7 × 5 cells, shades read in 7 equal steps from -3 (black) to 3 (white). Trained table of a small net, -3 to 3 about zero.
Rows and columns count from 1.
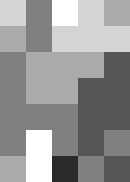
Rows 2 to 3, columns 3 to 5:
2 2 2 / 1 1 -1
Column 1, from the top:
2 1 0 0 0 0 1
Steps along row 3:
up same same down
